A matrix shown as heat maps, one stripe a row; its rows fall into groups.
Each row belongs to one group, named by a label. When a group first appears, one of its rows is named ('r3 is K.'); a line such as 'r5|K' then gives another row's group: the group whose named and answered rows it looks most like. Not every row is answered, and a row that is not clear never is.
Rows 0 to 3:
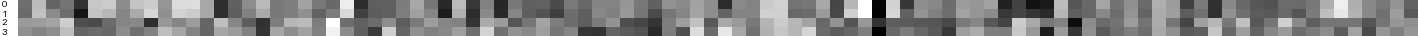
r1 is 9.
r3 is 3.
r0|9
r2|3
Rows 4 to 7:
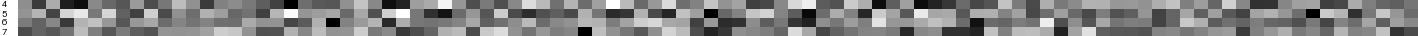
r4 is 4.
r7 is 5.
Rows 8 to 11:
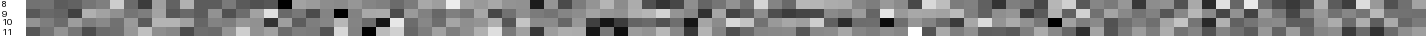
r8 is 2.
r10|3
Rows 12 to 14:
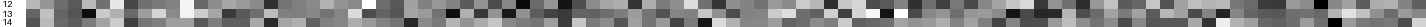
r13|9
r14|2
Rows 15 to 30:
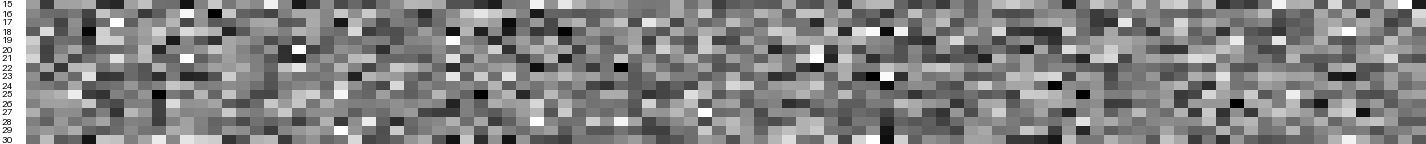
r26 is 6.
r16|2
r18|9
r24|3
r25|3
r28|4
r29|3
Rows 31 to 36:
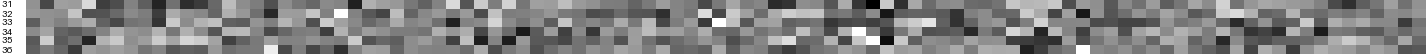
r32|3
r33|6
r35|9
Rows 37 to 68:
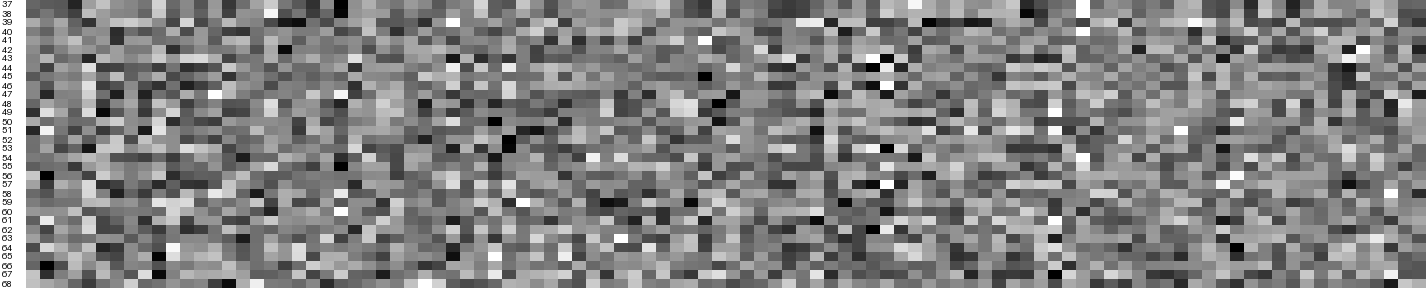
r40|4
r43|9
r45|2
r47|5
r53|9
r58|5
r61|6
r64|6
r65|6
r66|5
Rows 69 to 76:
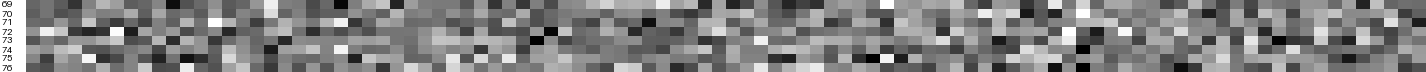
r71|5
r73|2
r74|3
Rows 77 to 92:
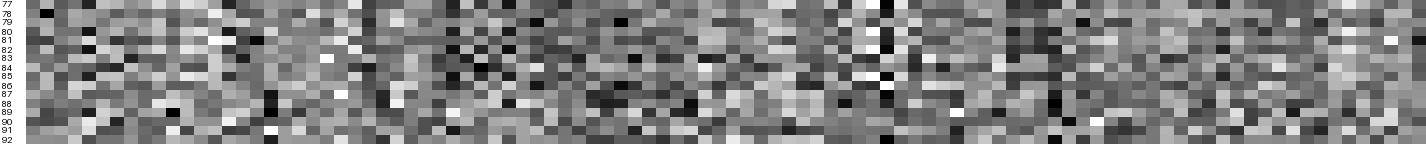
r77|9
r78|5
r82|9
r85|9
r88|3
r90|5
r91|6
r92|3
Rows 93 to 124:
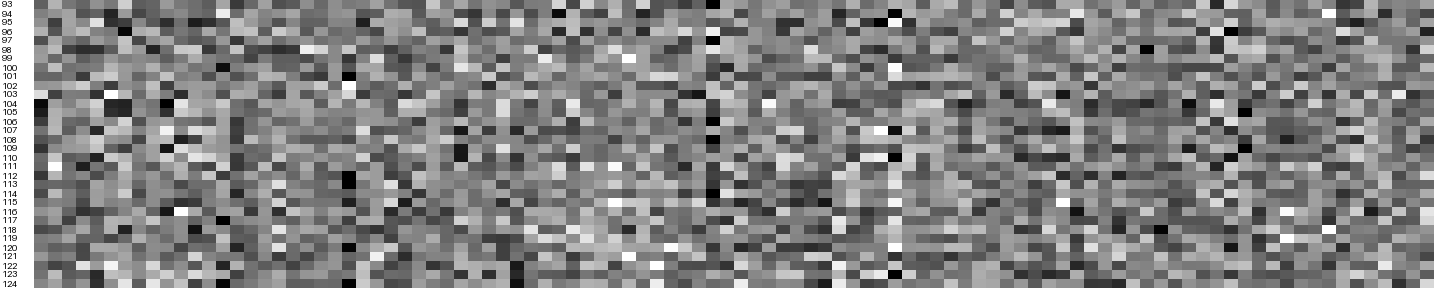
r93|2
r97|2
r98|2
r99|4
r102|3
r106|2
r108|2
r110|9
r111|2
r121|4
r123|9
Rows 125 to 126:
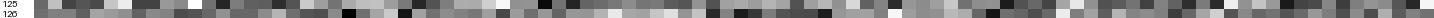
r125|2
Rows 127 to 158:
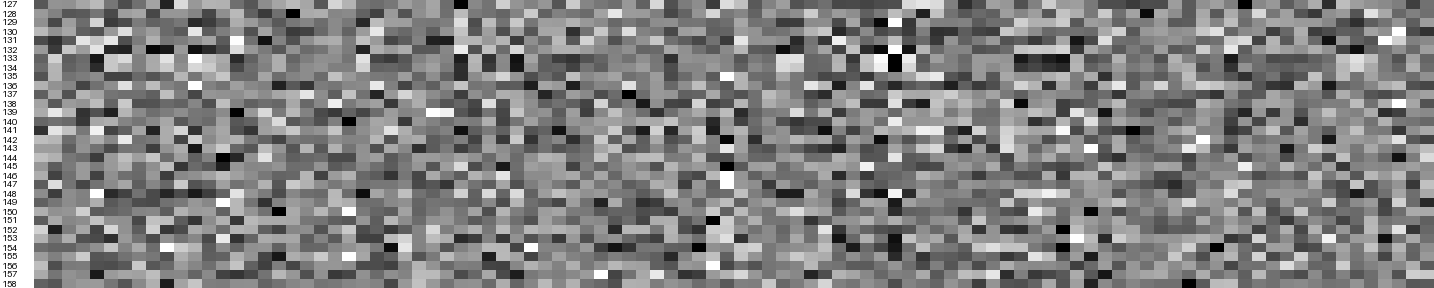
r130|4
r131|5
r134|9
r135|6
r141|6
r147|2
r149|5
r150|3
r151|2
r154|3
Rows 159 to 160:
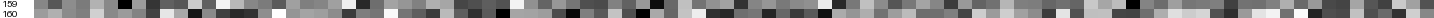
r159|5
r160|6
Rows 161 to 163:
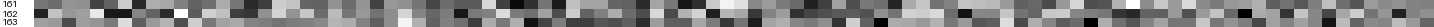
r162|6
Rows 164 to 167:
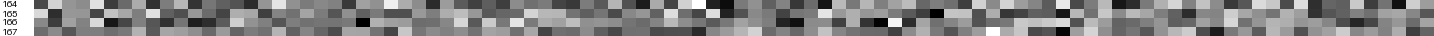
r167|3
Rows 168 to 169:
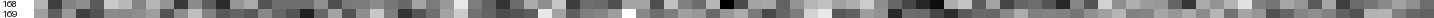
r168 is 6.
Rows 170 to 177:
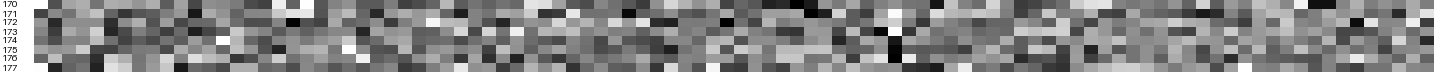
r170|6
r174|5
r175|3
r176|9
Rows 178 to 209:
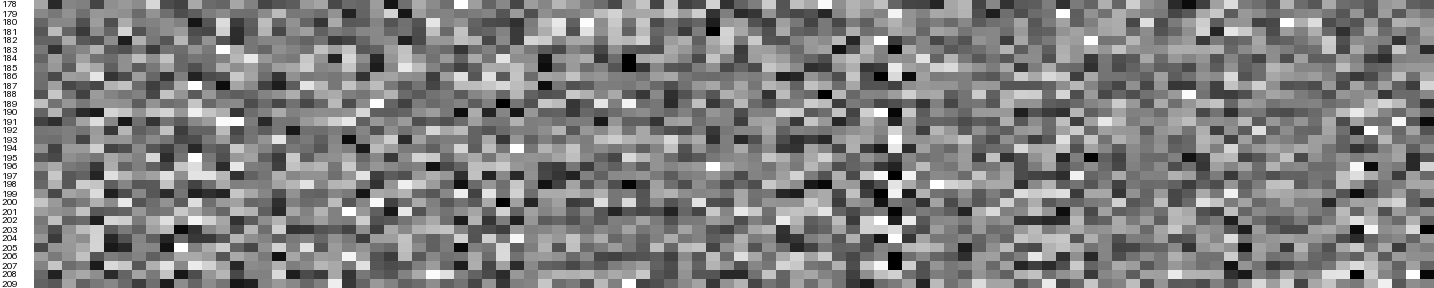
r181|2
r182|4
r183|5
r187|2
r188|6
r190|9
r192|2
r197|9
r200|4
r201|3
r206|3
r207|9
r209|4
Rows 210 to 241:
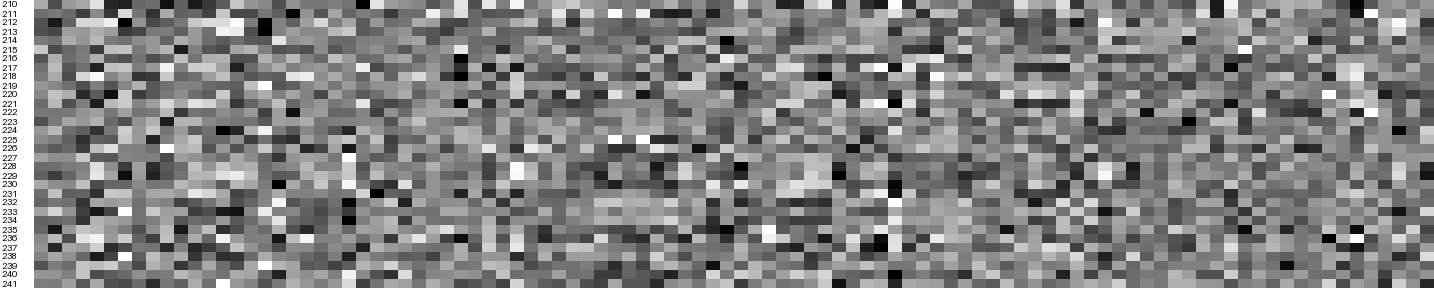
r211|2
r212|5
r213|5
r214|6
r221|9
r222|2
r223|6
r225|2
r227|3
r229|5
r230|3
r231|9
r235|2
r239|2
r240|3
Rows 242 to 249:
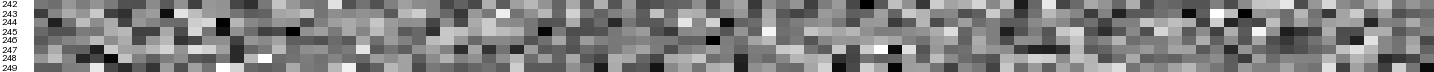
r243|6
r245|2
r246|2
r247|9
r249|5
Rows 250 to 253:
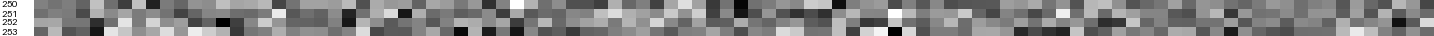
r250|5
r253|9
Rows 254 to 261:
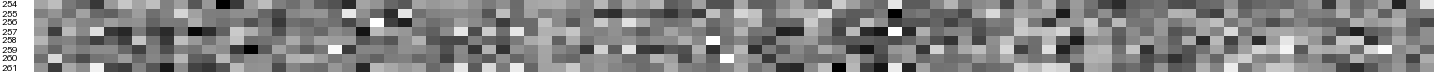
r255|3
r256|4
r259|4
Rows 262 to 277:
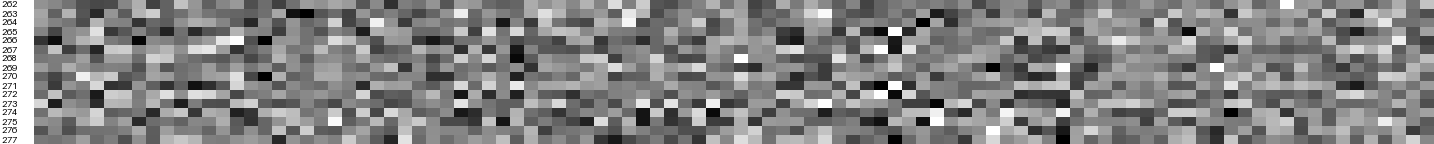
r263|4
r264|4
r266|5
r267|9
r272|9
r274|6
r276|3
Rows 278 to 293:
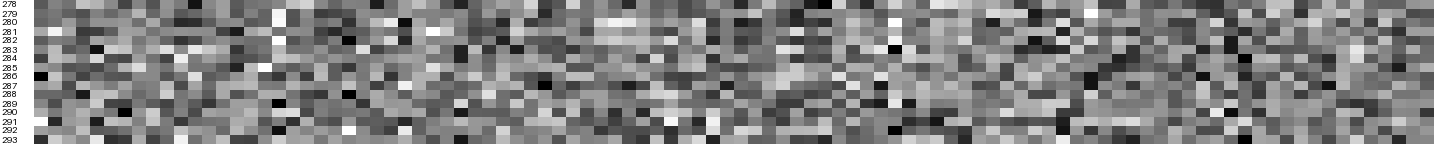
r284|6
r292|3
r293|6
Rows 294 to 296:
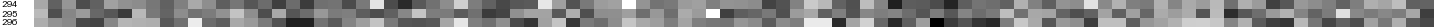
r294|4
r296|4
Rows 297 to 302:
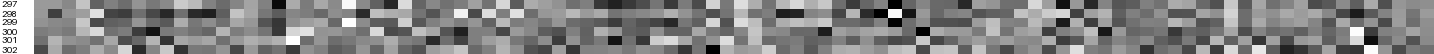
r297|3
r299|3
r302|2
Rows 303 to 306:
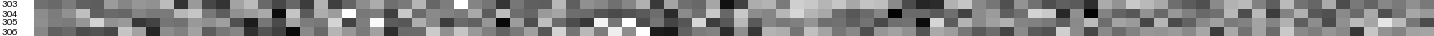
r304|3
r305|4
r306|2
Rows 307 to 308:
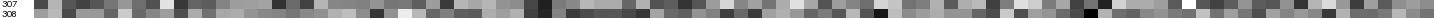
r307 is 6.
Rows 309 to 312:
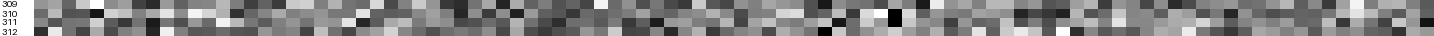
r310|9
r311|5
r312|6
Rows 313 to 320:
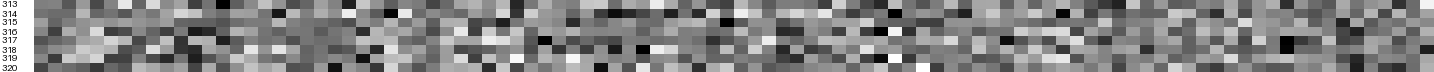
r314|3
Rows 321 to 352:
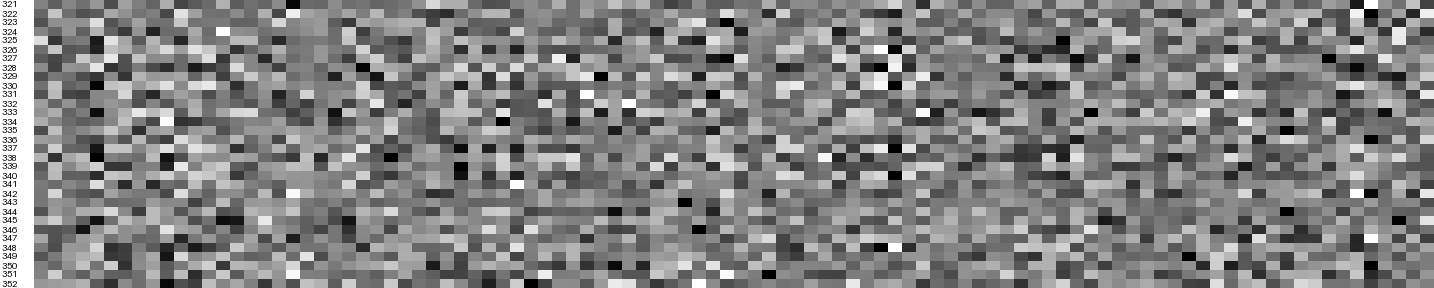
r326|9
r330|9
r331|2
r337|9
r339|6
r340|9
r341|5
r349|6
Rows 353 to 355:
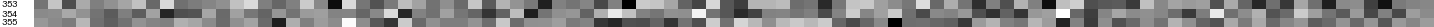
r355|3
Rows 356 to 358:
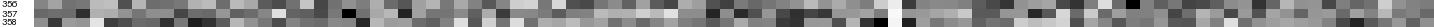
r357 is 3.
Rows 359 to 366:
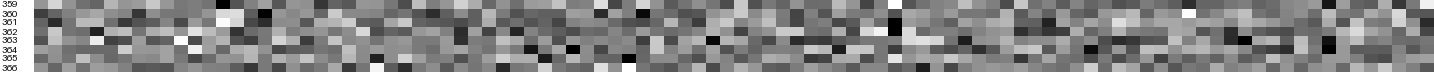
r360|5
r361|5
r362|9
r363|6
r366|4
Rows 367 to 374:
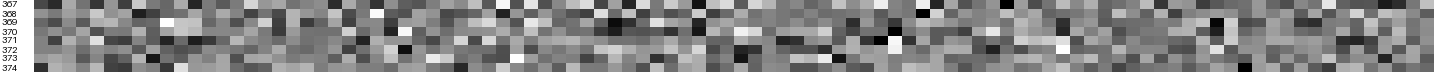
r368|4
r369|3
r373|5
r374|6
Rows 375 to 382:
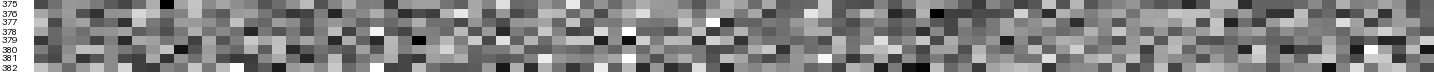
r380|2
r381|4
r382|4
